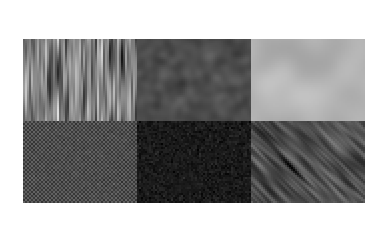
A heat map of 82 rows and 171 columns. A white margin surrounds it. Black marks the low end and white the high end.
It is made of 2 by 3 panels. Panel 1,1: middling, streaked downward, strong in contrast. Panel 1,2: low, blotchy, faint in contrast. Panel 1,3: high, smooth, faint in contrast. Panel 2,1: low, checkered. Panel 2,2: very low, fine-grained, faint in contrast. Panel 2,3: low, slanting down to the right.
